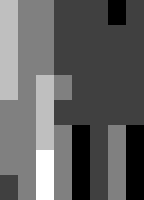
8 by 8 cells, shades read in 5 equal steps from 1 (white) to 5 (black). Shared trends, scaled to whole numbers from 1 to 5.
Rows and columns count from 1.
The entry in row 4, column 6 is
4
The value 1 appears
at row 7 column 3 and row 8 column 3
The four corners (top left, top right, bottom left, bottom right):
2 4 4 5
